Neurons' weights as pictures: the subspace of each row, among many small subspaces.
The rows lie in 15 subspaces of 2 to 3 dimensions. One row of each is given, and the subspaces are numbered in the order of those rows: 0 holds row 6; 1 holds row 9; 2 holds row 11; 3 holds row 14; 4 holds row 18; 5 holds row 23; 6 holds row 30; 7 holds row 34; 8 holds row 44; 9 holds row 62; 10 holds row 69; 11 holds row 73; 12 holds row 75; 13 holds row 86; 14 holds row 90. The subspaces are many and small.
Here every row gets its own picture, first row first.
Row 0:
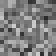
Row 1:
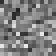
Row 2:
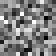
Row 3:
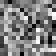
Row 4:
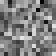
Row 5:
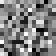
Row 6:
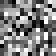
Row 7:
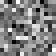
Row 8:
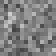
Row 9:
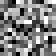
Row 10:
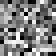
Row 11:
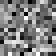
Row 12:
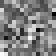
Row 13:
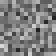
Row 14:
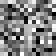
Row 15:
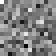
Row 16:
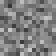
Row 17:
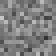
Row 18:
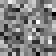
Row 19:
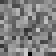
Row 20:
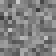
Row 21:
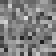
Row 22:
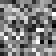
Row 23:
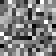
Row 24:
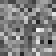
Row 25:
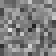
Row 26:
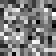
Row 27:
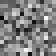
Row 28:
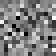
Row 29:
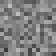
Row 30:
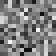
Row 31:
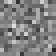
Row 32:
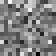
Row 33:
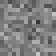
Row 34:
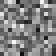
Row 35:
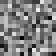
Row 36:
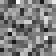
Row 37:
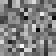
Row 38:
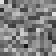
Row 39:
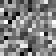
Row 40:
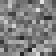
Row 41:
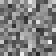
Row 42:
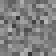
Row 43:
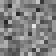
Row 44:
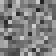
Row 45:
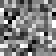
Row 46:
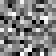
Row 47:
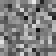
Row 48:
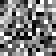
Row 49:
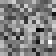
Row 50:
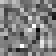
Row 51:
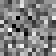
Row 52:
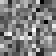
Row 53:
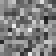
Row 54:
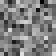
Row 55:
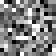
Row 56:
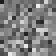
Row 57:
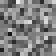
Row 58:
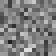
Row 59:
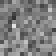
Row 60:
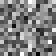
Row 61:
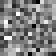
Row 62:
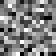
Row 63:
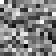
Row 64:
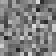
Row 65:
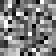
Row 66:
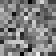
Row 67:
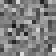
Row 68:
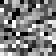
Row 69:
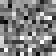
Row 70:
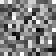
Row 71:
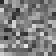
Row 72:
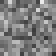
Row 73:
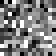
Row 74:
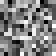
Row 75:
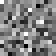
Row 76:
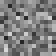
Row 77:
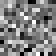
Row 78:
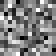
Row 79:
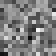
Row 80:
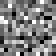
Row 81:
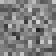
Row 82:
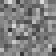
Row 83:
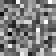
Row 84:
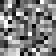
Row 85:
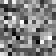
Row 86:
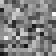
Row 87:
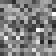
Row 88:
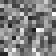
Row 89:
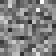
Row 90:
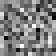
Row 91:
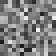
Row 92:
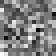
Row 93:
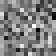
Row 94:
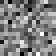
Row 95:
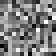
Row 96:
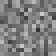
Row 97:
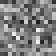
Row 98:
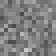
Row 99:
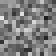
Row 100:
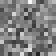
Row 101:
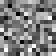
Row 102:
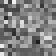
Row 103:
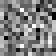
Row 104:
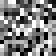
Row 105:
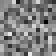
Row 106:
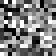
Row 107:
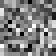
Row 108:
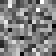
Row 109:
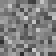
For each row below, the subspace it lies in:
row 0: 14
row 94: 4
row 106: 11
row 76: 9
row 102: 11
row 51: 9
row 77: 14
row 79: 13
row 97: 11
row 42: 9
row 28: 9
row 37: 6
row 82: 5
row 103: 14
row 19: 10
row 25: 2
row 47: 14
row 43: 8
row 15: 12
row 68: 13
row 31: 5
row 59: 11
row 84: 8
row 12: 13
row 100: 2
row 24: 3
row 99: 10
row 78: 8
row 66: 2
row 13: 0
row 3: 2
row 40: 0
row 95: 0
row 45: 4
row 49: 3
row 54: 7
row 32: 4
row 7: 5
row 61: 8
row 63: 12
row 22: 3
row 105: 1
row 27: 10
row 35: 0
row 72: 7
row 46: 9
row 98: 6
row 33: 4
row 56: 12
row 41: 3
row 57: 1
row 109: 14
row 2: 10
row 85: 11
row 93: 14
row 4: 7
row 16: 9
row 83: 7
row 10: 2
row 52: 7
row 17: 10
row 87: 3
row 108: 1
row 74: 7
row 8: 11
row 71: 13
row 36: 1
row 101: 9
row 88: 12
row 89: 1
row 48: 5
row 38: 12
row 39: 4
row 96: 6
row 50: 6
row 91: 6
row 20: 8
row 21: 10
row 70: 11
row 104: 0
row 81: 11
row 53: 0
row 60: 3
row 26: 4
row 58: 6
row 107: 2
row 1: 13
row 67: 5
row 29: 9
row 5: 12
